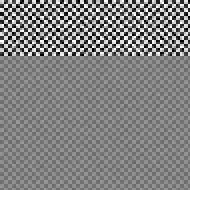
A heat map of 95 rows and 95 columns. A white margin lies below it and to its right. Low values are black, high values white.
On average the colour sits 50% of the way up the scale. The field is checkered. The bottom part is calmer, past a seam about 30% of the way down. No overall slope runs across the table. The halves do not mirror each other.
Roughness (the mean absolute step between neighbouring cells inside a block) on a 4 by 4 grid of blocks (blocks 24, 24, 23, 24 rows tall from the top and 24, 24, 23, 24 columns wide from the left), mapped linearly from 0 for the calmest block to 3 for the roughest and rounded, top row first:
3 3 3 3 | 0 0 0 0 | 0 0 0 0 | 0 0 0 0
